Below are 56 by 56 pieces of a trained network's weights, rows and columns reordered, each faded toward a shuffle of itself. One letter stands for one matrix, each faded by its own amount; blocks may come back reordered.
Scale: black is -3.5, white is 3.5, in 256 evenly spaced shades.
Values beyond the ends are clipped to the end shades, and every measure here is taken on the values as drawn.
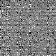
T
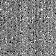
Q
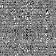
T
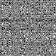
T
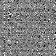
T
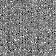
Q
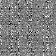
T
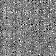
Q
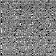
T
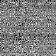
T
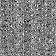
Q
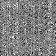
Q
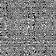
T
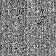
Q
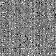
Q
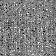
Q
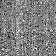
Q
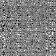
T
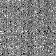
Q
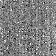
Q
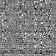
T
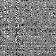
T
